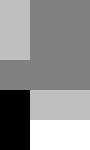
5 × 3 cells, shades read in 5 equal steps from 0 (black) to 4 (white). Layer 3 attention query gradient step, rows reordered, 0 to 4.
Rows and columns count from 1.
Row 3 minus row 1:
-1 0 0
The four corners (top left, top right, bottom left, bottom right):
3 2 0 4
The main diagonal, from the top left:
3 2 2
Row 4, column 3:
3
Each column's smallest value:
0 2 2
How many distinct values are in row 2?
2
